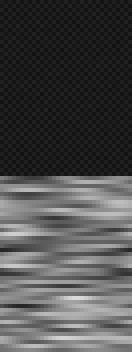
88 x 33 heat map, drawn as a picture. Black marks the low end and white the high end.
It is made of 2 by 1 panels. Panel 1,1: very low, checkered, faint in contrast. Panel 2,1: middling, streaked across, strong in contrast.
